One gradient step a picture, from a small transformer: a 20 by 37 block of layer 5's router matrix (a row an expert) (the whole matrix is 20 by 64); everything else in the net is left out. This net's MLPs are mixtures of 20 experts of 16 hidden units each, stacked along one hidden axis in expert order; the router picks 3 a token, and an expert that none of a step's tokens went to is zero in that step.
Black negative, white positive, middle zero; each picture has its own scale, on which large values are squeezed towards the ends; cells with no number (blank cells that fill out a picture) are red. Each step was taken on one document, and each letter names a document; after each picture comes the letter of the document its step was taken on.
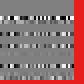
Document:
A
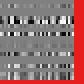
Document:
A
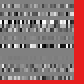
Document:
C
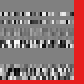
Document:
C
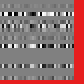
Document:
C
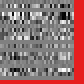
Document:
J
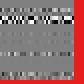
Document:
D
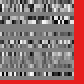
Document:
D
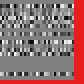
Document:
D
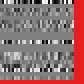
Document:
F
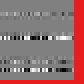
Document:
J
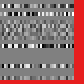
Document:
C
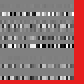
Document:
C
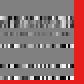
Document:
A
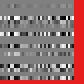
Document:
A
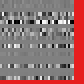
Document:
A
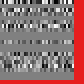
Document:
F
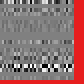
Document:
F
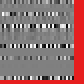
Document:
C
